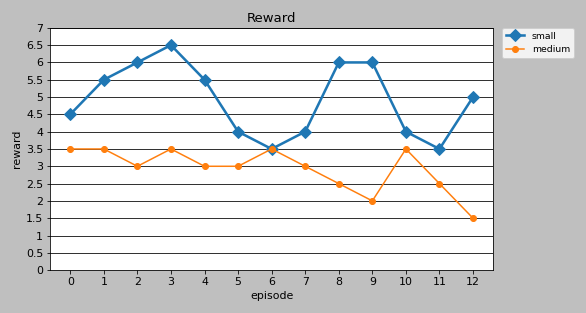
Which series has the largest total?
small
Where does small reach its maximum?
3
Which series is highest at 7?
small
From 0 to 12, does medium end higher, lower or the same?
lower
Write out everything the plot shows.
Title: Reward
x-axis: episode, ticks 0 1 2 3 4 5 6 7 8 9 10 11 12
y-axis: reward, ticks 0 0.5 1 1.5 2 2.5 3 3.5 4 4.5 5 5.5 6 6.5 7
Legend: small, medium
Values:
small: 4.5 5.5 6 6.5 5.5 4 3.5 4 6 6 4 3.5 5
medium: 3.5 3.5 3 3.5 3 3 3.5 3 2.5 2 3.5 2.5 1.5
